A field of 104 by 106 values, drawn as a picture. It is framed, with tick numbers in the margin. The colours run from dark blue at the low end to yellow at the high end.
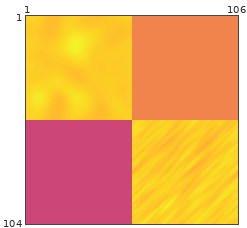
It is made of 2 by 2 panels. Panel 1,1: very high, smooth, faint in contrast. Panel 1,2: high, flat. Panel 2,1: middling, flat. Panel 2,2: very high, slanting up to the right, faint in contrast.
